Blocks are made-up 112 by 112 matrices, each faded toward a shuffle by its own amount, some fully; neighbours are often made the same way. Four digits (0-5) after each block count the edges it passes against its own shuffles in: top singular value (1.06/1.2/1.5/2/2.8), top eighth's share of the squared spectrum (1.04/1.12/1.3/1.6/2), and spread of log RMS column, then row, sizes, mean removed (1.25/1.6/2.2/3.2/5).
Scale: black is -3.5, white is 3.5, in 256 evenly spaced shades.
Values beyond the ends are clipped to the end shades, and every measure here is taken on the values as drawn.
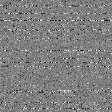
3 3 0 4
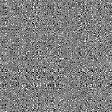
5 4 3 3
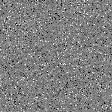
2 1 0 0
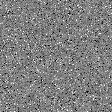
2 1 0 0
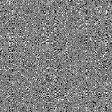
4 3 2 2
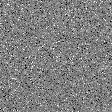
0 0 0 0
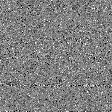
1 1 0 2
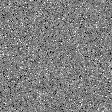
0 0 0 0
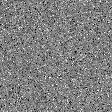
0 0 0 0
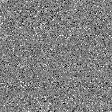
1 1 0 3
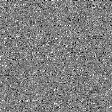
1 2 0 3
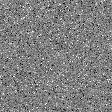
0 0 0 0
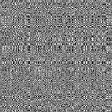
5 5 4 4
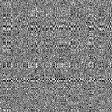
5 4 3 3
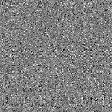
4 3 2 2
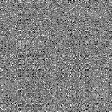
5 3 2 2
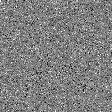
2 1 0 0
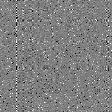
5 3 2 1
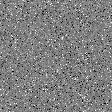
0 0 0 0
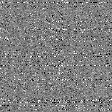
2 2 2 3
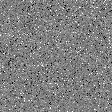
0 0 0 0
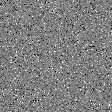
0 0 0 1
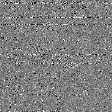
2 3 2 3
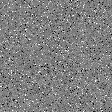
1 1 0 0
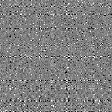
5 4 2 3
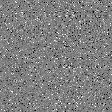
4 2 1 1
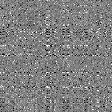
5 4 2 3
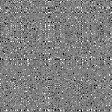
5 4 2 3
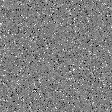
2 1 0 0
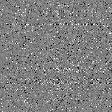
4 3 2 2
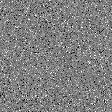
3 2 0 0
